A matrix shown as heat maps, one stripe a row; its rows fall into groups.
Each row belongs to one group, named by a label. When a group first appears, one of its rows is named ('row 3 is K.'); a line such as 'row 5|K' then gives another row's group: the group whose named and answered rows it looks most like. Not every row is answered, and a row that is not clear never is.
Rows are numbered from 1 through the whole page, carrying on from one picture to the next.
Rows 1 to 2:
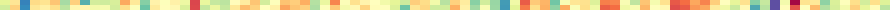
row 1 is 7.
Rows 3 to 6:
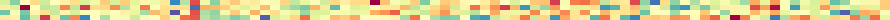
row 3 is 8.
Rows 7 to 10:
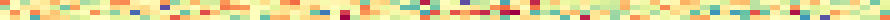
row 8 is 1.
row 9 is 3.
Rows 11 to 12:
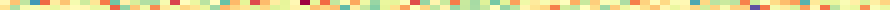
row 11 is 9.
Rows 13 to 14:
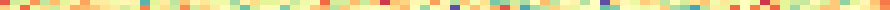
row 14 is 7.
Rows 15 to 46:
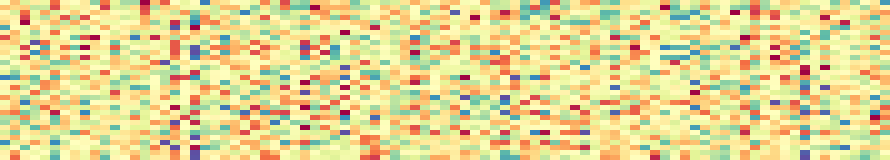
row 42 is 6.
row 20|8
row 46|6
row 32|3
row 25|9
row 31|9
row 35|7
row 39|8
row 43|1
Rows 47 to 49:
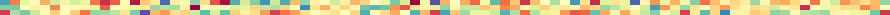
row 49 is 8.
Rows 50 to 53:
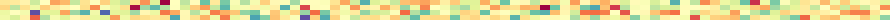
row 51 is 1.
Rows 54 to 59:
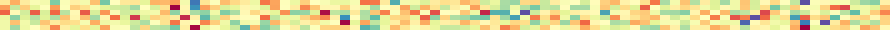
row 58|3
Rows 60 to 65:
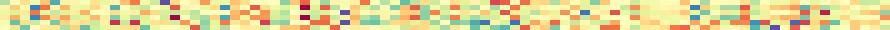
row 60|1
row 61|9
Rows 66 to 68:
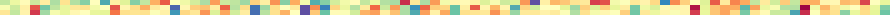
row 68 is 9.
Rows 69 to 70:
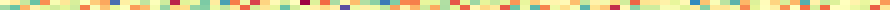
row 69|9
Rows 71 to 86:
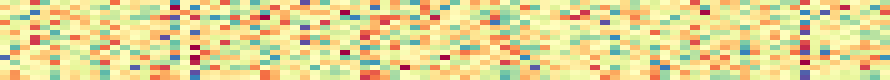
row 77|6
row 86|6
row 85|6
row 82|8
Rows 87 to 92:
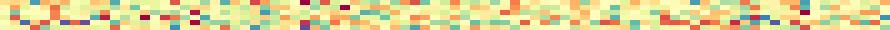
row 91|7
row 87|9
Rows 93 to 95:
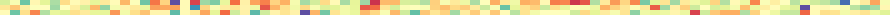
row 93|8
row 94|6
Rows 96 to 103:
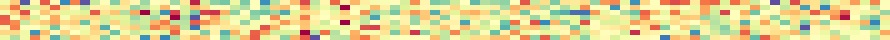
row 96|7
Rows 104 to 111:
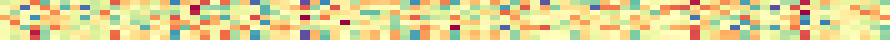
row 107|9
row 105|7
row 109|7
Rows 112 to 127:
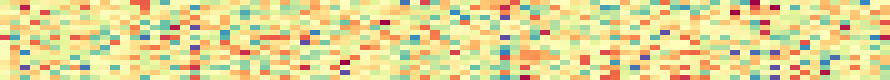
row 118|1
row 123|8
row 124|3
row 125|7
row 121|6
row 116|1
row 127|7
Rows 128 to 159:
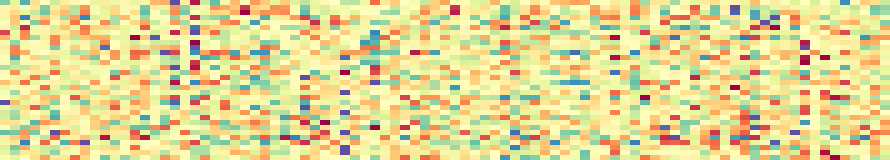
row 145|7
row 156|7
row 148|8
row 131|7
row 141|8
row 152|9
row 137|6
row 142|3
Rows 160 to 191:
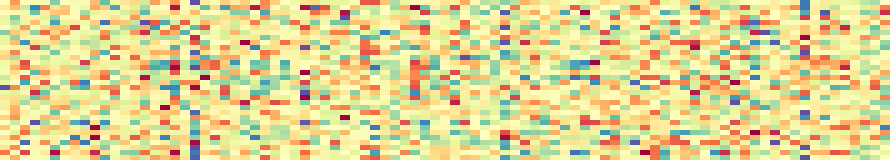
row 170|6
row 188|7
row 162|3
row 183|3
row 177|8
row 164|1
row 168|7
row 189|6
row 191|6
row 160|6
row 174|9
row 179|9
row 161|9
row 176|7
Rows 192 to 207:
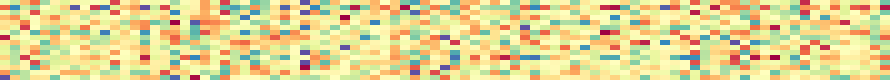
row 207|8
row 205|9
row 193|1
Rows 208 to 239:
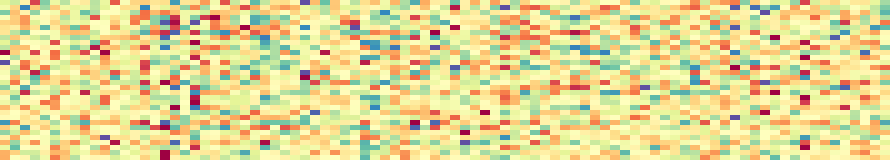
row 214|8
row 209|7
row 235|6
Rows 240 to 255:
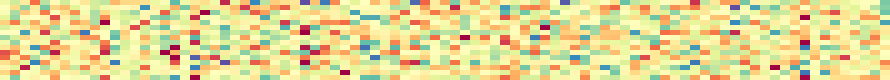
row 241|7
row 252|9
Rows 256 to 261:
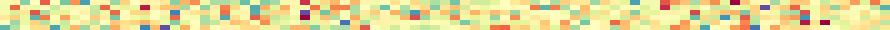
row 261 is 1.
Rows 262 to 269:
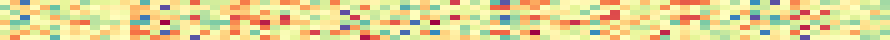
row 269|6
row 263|1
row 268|1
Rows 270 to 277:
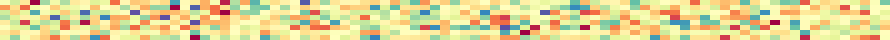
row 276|6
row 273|1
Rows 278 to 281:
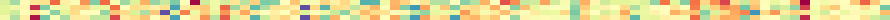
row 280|1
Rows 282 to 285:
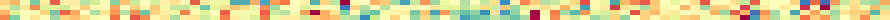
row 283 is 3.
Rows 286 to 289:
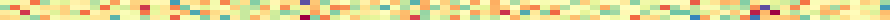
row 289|9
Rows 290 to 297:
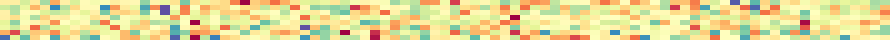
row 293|9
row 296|3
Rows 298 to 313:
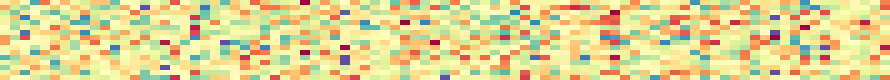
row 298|9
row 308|9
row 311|1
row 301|7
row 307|3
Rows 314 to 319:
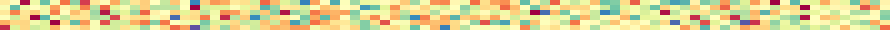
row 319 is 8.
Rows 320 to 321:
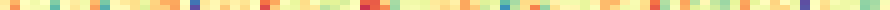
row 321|6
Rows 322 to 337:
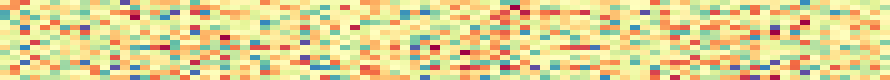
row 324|8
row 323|3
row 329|1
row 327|7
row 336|6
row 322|6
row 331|8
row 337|1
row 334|7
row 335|3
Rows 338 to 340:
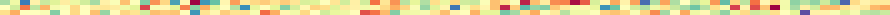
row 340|6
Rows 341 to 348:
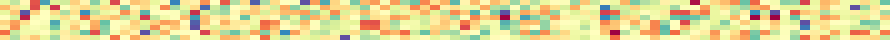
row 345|6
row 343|7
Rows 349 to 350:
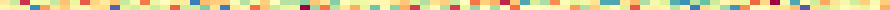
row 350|9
